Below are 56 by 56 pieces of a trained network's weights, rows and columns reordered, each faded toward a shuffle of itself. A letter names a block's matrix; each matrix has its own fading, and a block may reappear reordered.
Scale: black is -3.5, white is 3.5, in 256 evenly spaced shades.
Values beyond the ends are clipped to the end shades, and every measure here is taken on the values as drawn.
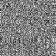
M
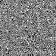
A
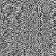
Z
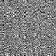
M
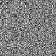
M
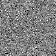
A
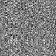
M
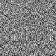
M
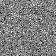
A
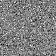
A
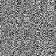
Z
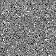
A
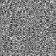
M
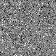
A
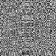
Z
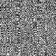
M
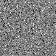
A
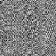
Z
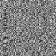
Z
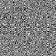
M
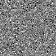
A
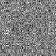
M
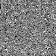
A
